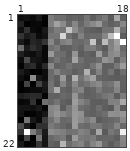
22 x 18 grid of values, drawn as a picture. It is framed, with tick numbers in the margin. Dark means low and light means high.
The right part is higher, past a seam about 30% of the way across. On average the colour sits 40% of the way up the scale. No regular stripes run through it.
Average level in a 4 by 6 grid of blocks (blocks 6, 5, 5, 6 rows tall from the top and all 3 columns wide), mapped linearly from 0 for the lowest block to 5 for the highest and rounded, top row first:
014445 | 014444 | 024444 | 124444
